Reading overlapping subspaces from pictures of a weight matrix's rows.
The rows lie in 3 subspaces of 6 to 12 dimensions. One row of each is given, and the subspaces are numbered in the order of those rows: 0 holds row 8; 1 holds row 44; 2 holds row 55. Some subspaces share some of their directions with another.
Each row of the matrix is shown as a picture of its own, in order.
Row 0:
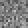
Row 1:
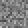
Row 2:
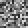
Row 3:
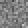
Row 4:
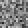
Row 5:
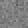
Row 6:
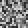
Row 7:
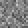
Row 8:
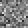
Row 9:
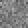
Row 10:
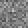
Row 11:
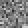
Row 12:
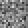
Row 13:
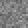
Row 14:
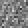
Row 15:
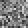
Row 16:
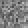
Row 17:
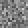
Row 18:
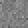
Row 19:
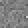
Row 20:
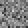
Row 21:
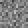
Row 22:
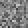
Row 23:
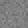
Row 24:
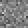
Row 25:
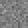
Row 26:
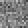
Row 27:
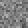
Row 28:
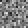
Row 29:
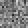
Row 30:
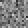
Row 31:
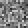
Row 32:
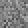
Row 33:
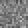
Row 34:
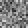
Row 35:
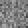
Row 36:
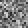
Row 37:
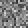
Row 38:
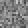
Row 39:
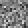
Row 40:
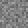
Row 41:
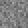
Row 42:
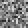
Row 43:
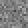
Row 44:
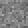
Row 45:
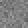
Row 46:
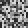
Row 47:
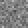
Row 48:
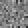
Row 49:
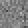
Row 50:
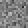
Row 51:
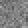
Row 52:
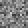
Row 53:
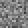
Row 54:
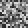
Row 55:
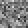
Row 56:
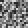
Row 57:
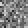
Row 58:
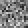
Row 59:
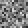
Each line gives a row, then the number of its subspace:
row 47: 2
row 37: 2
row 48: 2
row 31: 1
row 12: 2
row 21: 2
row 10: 2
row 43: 1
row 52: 2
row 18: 0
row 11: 0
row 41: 2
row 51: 1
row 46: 2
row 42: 2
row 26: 2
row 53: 1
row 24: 0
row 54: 0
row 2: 2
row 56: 0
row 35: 2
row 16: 0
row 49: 2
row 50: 2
